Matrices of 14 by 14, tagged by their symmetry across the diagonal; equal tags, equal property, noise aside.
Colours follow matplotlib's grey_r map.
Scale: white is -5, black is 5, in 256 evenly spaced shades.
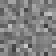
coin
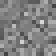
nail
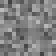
coin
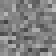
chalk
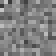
coin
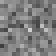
chalk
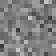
coin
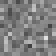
chalk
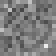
nail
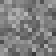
nail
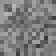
nail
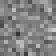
chalk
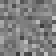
coin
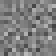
coin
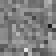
coin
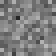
nail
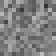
chalk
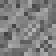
nail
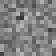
chalk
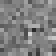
coin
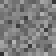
nail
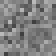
nail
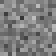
chalk
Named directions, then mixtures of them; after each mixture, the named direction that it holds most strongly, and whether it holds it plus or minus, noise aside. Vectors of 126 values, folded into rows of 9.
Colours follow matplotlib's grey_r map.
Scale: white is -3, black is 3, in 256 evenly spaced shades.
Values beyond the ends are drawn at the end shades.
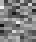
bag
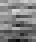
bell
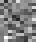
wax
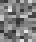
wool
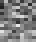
bag, minus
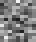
wax, plus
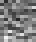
wax, plus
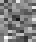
wax, plus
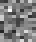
wool, plus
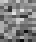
wool, minus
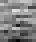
bell, plus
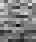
bell, plus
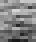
bell, plus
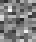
wool, plus
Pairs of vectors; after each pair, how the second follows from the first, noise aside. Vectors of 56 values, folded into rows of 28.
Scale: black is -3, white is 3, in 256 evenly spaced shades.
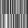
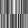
wrapped around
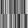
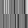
partly zeroed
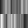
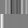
partly zeroed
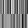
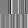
partly zeroed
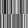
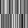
wrapped around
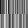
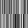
wrapped around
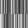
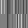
partly zeroed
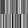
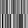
wrapped around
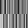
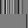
partly zeroed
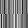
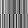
wrapped around
